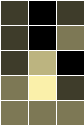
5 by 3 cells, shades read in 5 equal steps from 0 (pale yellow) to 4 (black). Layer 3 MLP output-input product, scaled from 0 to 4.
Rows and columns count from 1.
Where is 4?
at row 1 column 2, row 2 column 2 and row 3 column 3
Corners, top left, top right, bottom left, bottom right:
3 3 2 2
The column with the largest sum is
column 3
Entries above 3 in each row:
1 1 1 0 0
